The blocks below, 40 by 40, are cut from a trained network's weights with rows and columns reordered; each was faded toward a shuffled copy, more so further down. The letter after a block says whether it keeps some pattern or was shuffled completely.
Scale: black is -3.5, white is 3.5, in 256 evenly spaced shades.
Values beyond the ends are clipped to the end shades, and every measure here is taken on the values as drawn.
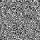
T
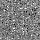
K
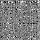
T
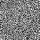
T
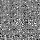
T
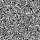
K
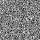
K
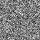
K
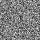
K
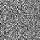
T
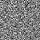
T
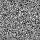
K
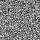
K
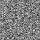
T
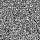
T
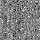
T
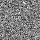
K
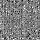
T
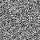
T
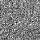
T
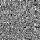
T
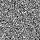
K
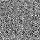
T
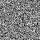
K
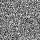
K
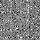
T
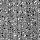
T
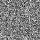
K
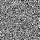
T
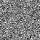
T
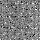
T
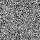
K
